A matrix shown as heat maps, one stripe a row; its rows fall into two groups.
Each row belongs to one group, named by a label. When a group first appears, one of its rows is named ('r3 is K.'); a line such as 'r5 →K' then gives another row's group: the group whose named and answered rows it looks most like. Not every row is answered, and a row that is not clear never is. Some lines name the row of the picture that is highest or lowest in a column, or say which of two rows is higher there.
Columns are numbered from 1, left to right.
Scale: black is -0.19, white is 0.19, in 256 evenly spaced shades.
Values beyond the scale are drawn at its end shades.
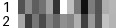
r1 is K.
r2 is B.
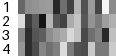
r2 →B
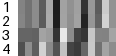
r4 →K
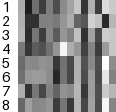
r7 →B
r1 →B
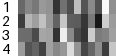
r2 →K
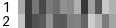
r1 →B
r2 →B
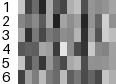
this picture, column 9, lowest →4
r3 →B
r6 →K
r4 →K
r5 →B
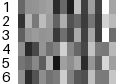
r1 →K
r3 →K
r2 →K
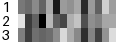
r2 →B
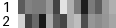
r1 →K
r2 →B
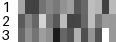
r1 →B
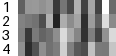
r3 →B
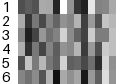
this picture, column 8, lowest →5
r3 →B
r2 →B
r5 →K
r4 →B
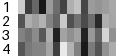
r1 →B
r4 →K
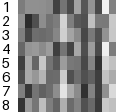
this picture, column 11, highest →2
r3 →B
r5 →K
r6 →K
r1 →K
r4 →K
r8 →K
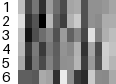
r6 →K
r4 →B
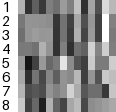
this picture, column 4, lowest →8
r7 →B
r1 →B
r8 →B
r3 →K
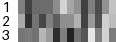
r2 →B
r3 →K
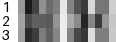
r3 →B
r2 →B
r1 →B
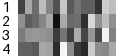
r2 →K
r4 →K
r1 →K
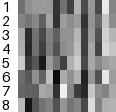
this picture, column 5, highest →6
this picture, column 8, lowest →1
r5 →B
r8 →B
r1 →K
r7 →K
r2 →K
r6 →K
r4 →B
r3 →B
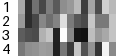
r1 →B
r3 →K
